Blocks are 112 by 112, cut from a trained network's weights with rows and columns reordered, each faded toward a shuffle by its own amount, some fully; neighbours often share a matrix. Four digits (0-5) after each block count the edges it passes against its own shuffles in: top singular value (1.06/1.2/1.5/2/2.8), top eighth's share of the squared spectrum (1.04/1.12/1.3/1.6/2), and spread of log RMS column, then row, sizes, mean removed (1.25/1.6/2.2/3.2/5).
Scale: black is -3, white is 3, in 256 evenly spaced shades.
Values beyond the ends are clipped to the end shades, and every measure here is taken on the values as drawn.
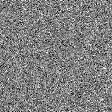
3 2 0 1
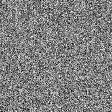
2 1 0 0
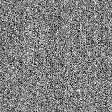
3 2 0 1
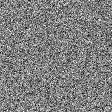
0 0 0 0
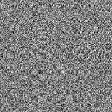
4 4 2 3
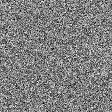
0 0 0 0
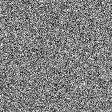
0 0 0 0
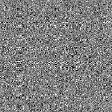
4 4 2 3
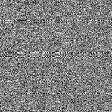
4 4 0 3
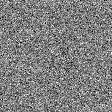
2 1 0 0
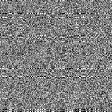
5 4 1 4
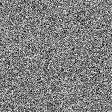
2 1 0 0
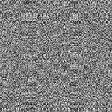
5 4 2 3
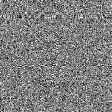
4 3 0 2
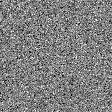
0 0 0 0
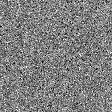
2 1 0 0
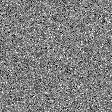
1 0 0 0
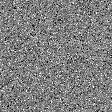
0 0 0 0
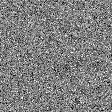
1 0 0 0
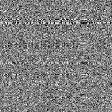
4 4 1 3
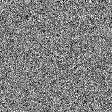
3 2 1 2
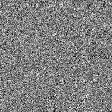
3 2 0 1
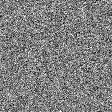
1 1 0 0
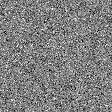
2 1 0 0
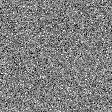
1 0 0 0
